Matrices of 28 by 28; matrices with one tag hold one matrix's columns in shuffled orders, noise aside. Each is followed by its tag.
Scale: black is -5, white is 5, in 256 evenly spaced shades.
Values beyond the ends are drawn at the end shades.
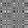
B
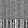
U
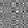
B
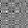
B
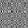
B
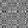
B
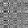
B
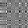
B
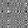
B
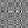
B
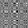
B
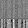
U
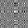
B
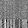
U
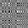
B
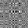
B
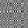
B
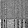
U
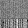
U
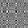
B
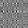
B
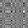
B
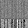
U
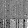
U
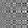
B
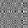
B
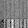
U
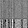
U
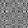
B
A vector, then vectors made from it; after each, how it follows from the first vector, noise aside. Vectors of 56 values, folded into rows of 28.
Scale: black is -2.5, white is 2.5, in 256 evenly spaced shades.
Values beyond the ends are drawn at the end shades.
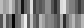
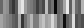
wrapped around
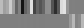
partly zeroed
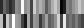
negated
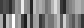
negated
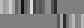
partly zeroed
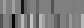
partly zeroed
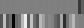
partly zeroed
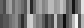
wrapped around
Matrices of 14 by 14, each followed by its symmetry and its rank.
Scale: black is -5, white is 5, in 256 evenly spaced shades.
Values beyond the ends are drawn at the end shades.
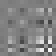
symmetric, rank one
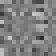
neither, rank three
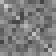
symmetric, full rank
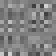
neither, rank two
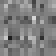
neither, rank two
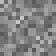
symmetric, full rank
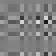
neither, rank one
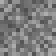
symmetric, full rank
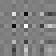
symmetric, rank one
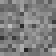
neither, rank three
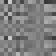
neither, rank two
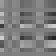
neither, rank one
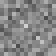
symmetric, full rank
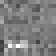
neither, rank three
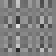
neither, rank one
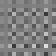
symmetric, rank one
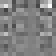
neither, rank two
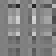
neither, rank one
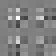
symmetric, rank one
